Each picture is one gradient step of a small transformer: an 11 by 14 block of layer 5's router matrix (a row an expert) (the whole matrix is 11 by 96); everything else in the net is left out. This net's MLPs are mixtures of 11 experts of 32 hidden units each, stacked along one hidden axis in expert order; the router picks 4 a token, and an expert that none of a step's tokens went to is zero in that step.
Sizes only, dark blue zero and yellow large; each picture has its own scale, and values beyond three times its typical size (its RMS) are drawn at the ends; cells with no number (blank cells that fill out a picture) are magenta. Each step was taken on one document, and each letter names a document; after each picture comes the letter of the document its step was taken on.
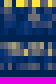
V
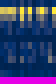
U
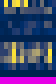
V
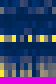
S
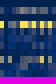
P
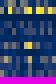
P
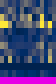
U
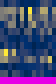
U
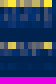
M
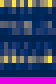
V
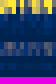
M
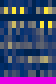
P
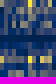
U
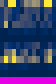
V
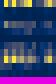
V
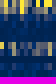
M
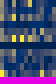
S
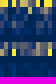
M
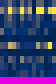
P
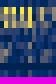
U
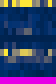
V
